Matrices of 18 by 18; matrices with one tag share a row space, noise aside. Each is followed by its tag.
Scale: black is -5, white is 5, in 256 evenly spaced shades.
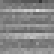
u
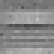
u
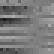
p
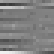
p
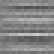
u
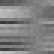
p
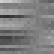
p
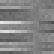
p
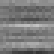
u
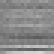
u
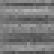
u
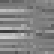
p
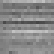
u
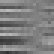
p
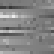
p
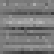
u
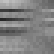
p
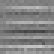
u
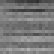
u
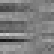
p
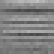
u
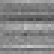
u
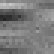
p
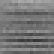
u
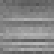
u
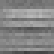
u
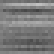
u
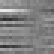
p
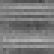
u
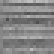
u
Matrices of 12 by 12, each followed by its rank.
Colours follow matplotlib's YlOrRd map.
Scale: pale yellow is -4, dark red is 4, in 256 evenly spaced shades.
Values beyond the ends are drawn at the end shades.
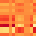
one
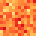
full rank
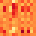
two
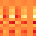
one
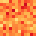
full rank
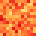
full rank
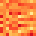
two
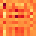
two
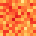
full rank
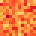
full rank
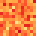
full rank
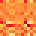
two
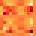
two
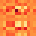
two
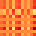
one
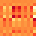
one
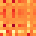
two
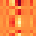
one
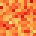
full rank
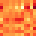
two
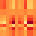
one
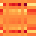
one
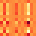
one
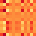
one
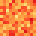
full rank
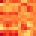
two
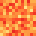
full rank
